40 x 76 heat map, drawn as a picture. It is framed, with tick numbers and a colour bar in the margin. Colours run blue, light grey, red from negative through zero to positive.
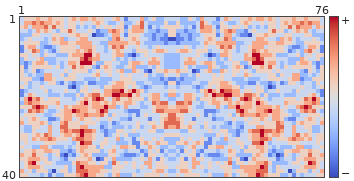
Overall the values sit about 50% of the way up the scale. There is no overall slope. The field is mottled with small blotches. No seam splits the table. The left and right halves mirror each other.
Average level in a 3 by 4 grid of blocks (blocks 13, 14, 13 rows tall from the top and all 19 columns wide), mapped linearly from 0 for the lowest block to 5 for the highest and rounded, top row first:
4 0 0 4 | 3 3 3 3 | 5 0 0 5
